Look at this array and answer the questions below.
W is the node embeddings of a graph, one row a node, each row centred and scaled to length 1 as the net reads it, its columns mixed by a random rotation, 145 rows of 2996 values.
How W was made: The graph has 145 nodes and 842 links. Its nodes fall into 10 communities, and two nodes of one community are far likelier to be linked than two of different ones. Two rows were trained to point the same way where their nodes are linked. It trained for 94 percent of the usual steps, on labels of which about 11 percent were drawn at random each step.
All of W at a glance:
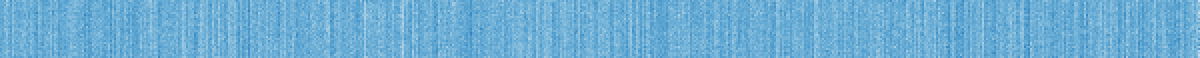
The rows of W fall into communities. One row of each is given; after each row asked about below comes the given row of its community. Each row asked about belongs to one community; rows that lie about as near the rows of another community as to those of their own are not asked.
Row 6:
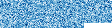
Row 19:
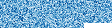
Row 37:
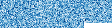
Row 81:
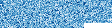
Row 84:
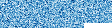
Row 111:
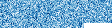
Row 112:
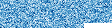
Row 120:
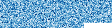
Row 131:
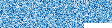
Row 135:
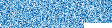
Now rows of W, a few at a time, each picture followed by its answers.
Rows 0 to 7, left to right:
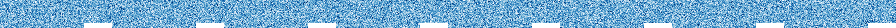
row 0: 6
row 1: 37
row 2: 111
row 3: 120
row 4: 84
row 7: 6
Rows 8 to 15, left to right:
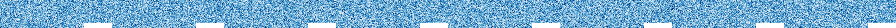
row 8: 112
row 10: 6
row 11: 131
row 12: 19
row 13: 135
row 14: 84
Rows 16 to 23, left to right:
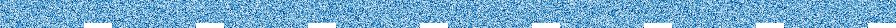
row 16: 120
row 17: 84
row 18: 131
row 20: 6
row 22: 6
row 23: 84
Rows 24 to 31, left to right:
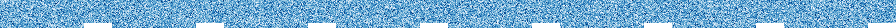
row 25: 37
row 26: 131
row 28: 81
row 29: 135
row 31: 135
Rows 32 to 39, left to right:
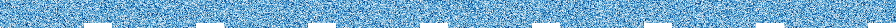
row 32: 135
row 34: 6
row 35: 19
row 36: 135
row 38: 19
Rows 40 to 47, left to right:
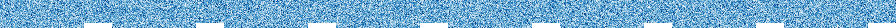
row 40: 135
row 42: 37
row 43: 112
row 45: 135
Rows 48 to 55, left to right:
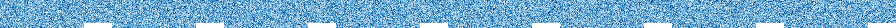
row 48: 6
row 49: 120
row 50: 84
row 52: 135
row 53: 111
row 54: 19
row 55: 19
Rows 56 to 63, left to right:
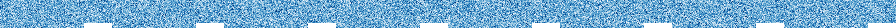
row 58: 6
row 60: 135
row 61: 112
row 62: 6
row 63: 84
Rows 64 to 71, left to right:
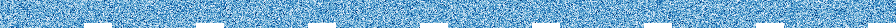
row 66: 131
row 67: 37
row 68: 135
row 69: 81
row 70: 81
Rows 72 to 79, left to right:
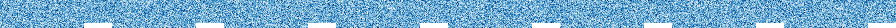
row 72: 131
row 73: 111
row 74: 37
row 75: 37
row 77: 120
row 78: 19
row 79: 37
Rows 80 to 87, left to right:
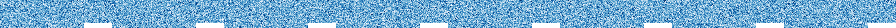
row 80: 19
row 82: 135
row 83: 6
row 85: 84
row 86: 112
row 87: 84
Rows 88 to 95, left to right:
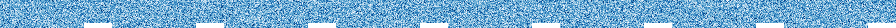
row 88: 120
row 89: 6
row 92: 111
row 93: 120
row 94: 135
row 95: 81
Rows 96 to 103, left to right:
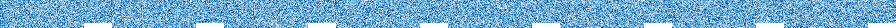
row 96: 81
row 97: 131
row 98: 120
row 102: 111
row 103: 6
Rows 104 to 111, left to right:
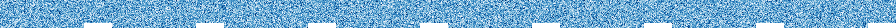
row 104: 131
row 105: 111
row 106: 81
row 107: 84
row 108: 6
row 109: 81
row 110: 84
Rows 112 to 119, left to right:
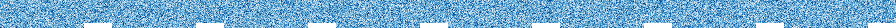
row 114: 19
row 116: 112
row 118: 19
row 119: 84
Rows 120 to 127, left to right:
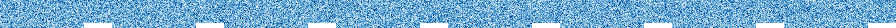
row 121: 135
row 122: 37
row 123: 131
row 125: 131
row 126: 37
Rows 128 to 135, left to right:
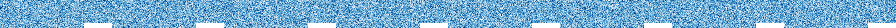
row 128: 84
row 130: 111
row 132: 131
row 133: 37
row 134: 120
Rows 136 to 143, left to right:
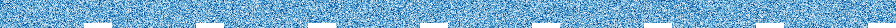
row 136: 81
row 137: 37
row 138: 131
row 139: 135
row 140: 131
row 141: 111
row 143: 6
